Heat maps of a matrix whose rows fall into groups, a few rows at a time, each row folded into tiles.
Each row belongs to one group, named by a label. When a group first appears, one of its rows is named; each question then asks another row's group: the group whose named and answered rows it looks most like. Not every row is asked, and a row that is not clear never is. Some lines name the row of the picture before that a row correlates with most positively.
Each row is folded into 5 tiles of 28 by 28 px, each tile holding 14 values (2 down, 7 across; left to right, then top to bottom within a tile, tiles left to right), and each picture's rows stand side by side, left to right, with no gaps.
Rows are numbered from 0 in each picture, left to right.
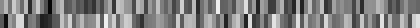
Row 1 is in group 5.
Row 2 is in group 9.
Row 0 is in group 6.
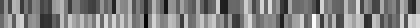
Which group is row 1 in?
6
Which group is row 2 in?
5
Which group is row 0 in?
6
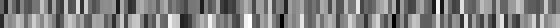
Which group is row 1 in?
6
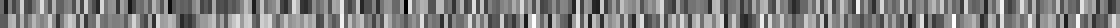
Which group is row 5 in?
6
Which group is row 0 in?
5
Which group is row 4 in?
9
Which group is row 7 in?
5
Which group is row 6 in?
9
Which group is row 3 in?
9
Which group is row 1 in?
6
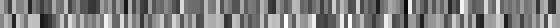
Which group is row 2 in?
6
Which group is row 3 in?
5
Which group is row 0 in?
6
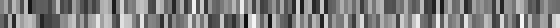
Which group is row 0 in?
6
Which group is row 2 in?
9
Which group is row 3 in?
9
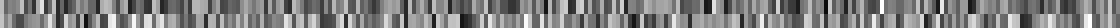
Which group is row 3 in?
6
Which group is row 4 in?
9
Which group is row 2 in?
6
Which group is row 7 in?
6
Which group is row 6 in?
5
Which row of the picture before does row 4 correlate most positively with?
1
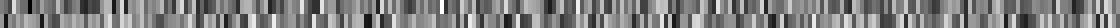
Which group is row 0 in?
6
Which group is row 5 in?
9
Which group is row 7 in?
6
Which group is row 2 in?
5
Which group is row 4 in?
9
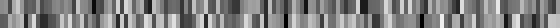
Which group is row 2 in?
6
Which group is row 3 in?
5
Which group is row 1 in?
6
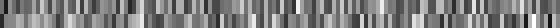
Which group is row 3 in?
9
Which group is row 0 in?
5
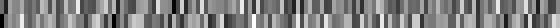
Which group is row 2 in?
9
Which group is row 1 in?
9
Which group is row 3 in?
5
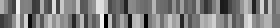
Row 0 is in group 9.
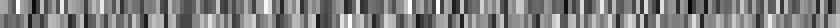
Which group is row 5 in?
5
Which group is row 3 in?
9
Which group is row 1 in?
6
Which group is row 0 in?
9
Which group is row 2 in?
6
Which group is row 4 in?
5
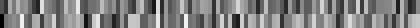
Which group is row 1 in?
9
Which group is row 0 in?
5
